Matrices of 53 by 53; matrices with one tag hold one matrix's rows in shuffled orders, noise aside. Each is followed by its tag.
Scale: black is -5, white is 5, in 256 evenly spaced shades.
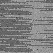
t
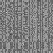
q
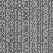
q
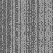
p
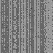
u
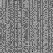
q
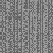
q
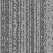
u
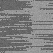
t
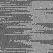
t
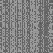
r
